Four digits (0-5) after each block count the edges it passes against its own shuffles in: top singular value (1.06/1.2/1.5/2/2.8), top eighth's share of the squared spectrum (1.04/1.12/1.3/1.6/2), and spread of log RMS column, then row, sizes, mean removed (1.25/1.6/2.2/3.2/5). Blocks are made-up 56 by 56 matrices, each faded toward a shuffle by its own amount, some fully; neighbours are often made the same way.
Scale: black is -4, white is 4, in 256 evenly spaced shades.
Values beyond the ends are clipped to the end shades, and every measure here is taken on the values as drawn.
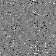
2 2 1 2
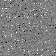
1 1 0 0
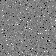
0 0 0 0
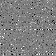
3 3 1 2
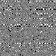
4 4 1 3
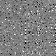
3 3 2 1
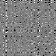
4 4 3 2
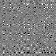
4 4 2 2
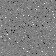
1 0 0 0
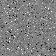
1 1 0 0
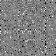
3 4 2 2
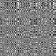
4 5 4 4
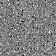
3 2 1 0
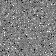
0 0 0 0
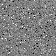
0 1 0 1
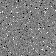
0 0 0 0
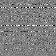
3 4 0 3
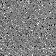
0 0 0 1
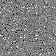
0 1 0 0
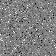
0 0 0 0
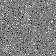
0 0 0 0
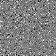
3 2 1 1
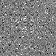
3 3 1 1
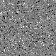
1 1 0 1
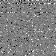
2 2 0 2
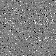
1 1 0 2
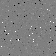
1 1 0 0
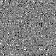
3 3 1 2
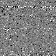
2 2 0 2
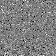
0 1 0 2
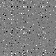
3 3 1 1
